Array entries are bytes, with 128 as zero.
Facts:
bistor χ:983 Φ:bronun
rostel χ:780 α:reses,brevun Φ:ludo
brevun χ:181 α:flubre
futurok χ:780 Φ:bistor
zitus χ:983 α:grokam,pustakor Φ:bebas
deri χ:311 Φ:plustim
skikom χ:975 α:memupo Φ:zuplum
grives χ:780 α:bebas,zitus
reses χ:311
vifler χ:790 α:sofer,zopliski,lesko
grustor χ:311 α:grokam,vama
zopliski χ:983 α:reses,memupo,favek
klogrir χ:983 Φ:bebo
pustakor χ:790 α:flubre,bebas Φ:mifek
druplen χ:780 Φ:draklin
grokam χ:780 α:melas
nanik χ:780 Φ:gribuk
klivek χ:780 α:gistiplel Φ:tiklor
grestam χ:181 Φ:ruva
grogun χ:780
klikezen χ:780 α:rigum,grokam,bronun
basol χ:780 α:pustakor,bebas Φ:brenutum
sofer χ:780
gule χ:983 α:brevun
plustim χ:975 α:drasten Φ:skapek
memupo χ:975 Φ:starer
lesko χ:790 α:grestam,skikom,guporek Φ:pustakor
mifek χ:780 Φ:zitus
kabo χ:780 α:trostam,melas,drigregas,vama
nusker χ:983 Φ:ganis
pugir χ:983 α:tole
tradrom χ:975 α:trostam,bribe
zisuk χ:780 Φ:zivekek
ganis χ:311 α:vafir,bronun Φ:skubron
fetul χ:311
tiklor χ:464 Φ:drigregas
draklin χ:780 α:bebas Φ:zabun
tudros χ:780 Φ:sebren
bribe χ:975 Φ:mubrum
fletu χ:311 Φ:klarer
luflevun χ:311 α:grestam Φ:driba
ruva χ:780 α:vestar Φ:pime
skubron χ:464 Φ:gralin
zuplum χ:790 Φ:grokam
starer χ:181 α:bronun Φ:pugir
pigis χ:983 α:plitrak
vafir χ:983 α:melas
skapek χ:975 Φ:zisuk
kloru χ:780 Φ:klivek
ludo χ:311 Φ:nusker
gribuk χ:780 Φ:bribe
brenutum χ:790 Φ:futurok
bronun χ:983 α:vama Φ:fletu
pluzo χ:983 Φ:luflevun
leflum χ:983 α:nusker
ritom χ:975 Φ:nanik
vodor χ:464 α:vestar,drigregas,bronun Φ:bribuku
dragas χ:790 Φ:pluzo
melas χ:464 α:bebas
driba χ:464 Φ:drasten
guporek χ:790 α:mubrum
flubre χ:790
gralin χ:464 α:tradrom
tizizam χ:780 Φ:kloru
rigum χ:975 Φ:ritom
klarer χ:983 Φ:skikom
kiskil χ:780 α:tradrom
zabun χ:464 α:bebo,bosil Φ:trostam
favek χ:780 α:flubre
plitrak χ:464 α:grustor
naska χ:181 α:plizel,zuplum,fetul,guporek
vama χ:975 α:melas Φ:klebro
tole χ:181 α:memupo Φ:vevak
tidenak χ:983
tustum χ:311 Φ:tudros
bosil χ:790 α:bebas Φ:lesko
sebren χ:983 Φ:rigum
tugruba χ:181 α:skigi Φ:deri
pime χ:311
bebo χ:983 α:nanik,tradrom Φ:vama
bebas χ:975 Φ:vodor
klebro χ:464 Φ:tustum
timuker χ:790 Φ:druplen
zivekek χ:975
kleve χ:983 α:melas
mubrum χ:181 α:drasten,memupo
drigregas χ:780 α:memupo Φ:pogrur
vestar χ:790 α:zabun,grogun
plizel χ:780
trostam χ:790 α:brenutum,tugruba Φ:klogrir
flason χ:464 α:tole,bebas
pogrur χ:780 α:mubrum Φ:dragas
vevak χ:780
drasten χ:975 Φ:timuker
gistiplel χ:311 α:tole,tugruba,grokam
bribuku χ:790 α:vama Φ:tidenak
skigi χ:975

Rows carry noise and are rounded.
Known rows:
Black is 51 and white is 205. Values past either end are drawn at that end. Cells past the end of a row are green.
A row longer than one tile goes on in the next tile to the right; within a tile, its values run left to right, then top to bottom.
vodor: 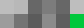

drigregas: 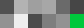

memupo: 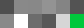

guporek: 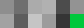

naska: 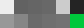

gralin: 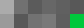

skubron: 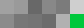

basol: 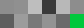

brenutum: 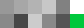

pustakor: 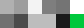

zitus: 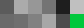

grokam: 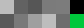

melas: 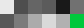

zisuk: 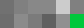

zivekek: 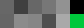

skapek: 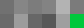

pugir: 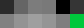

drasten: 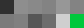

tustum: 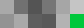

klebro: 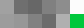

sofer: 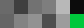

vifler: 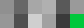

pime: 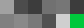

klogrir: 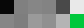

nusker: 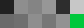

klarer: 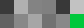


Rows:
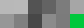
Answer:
ganis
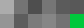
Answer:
plitrak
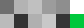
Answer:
trostam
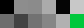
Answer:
pluzo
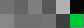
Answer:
kiskil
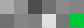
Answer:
vama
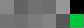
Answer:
klikezen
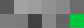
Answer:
pogrur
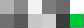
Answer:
bosil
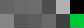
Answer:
tradrom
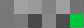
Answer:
klivek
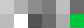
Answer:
tole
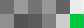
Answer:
driba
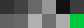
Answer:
tidenak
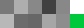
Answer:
zabun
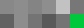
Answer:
mifek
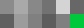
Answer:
futurok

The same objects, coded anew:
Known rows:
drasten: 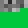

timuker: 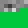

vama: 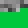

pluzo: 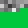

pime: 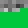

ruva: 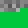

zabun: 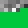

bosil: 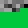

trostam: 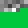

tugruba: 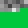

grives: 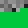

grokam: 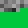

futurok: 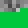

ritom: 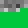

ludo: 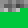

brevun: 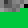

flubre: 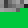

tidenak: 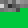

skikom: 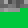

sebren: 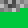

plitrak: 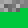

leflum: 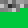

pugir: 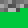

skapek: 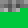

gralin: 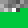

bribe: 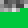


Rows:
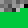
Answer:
basol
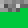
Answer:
melas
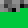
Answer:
bebas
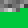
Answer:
vifler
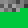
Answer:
kabo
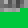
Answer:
plustim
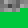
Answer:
naska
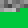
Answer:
vestar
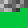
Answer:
vodor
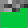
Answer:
bribuku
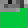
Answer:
memupo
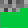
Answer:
drigregas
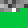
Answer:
bebo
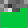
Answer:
lesko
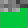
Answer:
gistiplel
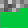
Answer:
bronun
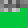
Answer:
luflevun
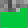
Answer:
druplen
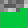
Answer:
guporek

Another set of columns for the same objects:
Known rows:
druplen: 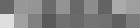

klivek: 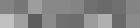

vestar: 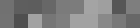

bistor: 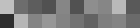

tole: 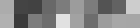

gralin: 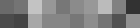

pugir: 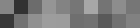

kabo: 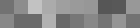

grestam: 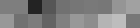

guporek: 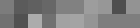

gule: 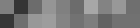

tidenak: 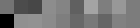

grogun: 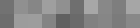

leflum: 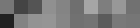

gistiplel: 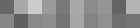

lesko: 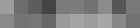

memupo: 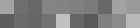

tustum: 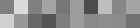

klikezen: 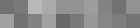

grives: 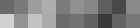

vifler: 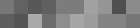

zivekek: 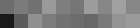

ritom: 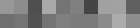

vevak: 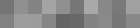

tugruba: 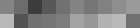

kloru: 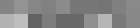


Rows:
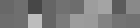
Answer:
flubre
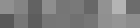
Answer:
bribe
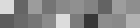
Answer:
skikom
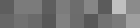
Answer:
drasten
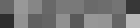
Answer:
tiklor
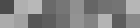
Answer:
luflevun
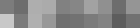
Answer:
favek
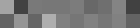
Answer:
zitus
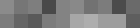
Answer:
bribuku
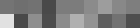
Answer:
trostam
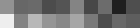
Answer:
pustakor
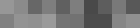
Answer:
bebas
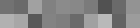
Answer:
pogrur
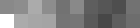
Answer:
basol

